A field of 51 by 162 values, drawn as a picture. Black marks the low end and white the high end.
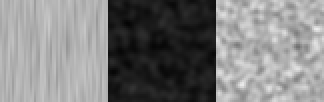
The table splits into one row of 3 panels. Panel 1,1: high, streaked downward, faint in contrast. Panel 1,2: very low, blotchy, faint in contrast. Panel 1,3: high, blotchy.
